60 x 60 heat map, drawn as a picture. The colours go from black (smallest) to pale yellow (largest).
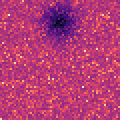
On average the colour sits 50% of the way up the scale. A few values lie far out on both sides of the bulk. One dip sinks in the top middle. There are no regular stripes. The ninth with the lowest average is the top middle.
